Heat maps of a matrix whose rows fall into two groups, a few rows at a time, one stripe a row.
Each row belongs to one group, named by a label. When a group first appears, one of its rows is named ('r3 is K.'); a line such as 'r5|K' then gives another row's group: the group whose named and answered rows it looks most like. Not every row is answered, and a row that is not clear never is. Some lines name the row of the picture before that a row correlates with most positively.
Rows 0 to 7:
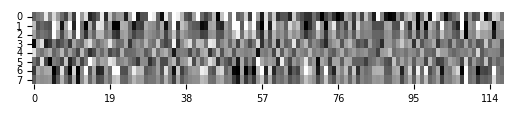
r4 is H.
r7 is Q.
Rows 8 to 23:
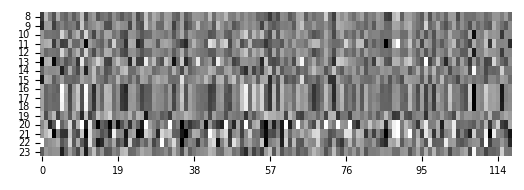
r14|Q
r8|H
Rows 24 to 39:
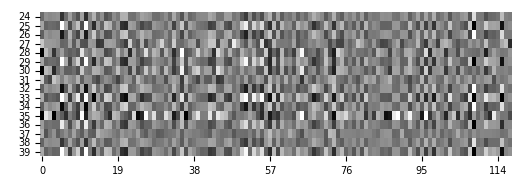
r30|H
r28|H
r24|Q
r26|Q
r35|H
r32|Q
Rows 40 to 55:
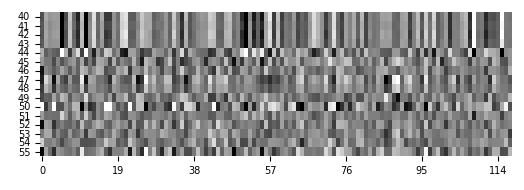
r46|H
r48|H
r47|H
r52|H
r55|H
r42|Q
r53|H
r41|Q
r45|H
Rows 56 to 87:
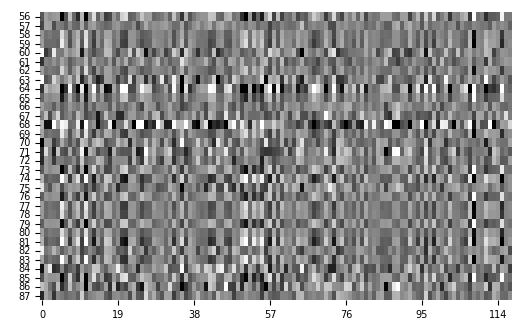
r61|H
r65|Q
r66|H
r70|H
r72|H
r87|H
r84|H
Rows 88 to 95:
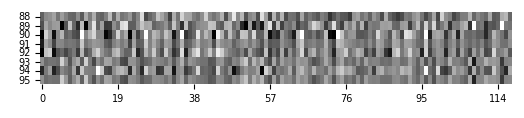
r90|H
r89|Q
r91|H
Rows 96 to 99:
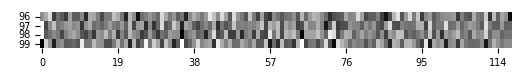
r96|H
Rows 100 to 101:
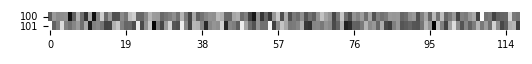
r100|Q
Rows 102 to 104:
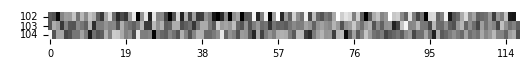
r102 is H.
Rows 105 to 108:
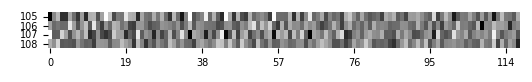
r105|H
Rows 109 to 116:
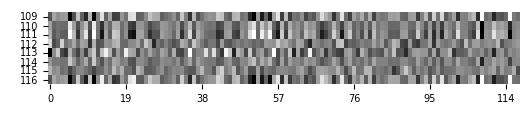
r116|Q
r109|Q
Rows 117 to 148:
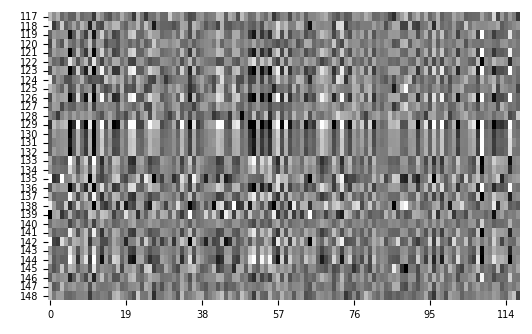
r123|Q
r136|Q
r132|Q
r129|Q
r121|Q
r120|H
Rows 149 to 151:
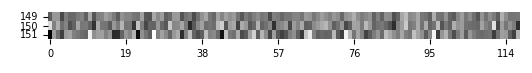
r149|H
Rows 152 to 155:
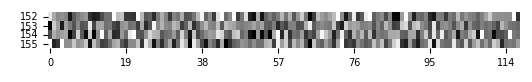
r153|H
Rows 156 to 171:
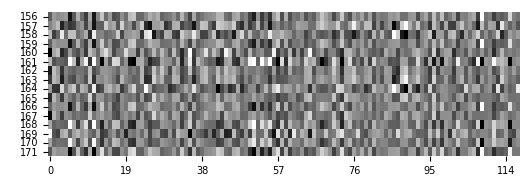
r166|Q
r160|H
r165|H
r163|H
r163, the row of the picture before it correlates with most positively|153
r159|Q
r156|Q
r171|Q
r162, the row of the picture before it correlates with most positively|153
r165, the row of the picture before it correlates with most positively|153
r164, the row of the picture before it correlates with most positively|155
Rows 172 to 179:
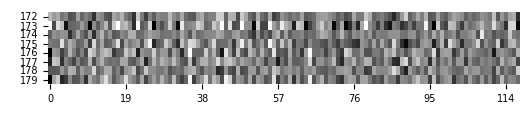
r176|H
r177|H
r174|Q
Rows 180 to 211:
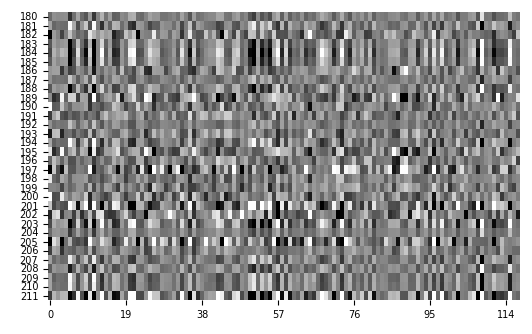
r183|Q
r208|Q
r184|Q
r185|Q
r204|Q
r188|Q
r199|H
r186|H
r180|Q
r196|H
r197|H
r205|H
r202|H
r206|H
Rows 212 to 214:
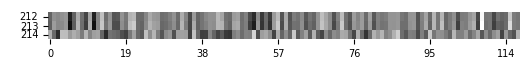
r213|Q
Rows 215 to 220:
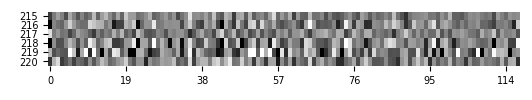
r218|H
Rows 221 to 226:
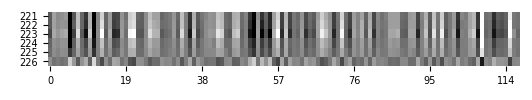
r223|Q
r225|Q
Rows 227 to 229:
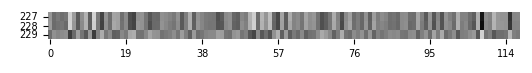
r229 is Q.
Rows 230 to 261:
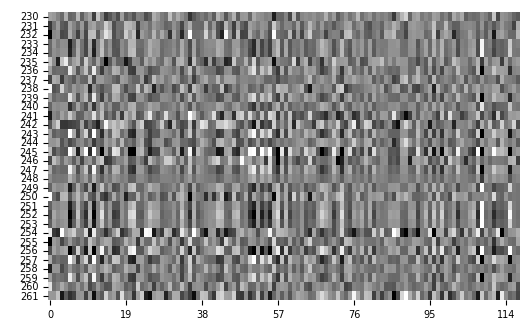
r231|H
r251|Q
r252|Q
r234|Q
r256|Q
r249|Q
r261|H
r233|Q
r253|Q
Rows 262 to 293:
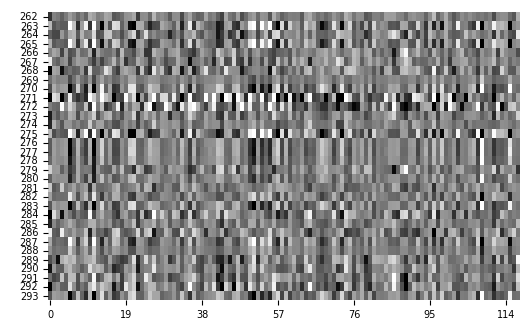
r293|Q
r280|Q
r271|H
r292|H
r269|Q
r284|H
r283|Q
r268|H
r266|H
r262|H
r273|H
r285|H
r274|H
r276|Q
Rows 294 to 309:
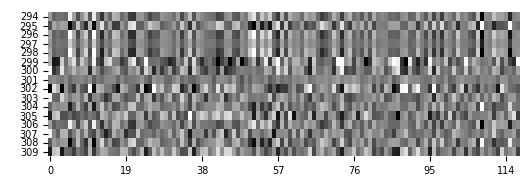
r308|Q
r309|H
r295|Q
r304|Q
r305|H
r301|H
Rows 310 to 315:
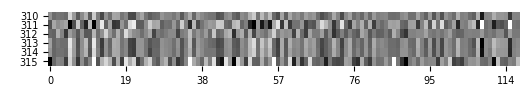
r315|H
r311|Q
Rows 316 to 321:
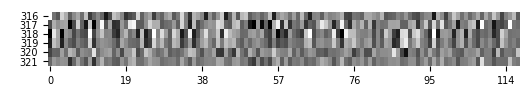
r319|H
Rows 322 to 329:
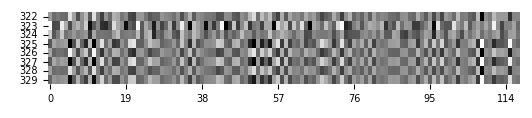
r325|Q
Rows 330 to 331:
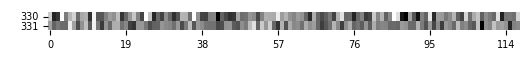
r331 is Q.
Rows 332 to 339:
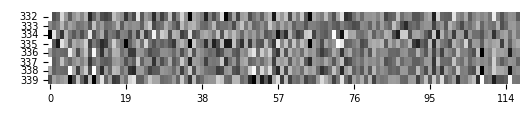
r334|H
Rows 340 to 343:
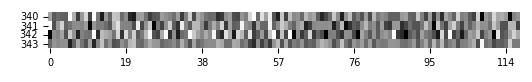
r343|Q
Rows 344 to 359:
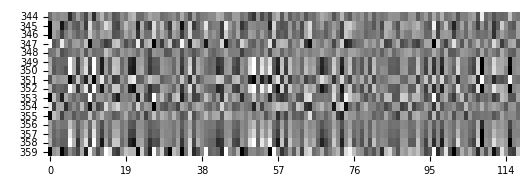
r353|H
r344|Q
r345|H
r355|H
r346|H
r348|H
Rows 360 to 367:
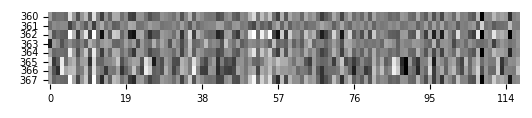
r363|H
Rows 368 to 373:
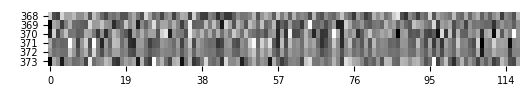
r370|H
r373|H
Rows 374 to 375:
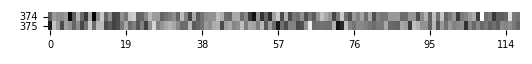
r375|H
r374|Q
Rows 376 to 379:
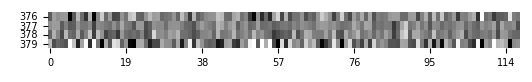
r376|Q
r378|H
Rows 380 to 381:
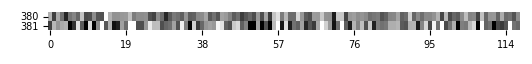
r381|Q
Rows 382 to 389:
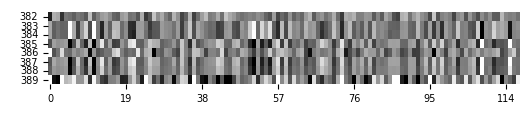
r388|Q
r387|Q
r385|Q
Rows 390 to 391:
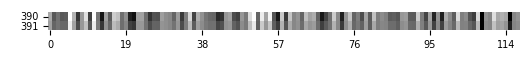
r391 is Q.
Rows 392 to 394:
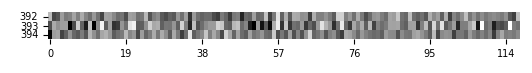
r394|H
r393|Q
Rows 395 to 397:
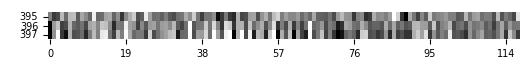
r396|H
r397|H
